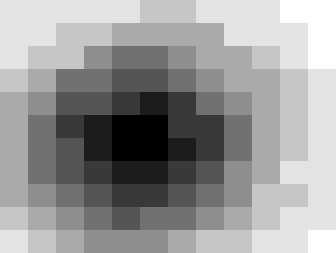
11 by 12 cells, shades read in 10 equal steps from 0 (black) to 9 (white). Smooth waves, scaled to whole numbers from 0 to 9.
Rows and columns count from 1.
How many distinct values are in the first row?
3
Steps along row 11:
down down down same same up up same up same up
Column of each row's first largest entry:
11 12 12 12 12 12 12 11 12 11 12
